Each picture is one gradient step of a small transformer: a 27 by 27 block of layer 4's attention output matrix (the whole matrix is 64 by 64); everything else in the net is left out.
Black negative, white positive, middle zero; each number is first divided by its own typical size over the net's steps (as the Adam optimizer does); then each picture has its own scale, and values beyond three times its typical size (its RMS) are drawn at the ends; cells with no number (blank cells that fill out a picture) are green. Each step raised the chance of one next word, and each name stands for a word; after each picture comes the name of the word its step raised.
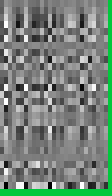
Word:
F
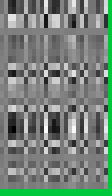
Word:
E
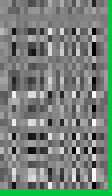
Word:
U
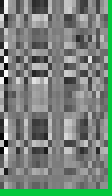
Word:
E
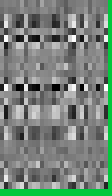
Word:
F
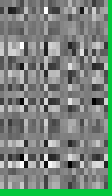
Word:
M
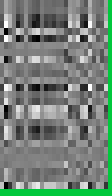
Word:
F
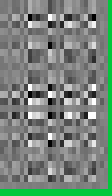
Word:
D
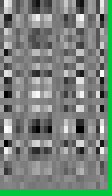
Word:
E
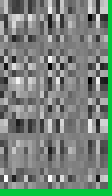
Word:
E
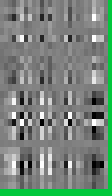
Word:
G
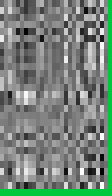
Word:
U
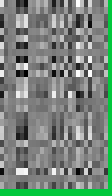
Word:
E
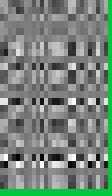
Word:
M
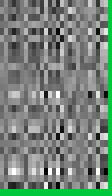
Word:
U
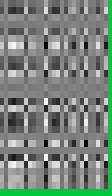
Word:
M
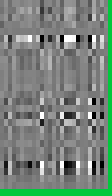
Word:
G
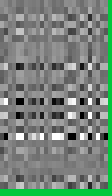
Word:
D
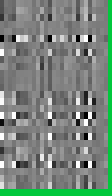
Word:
G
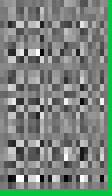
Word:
M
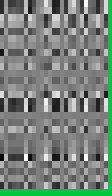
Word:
U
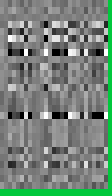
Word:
U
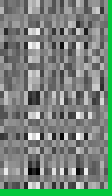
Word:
U
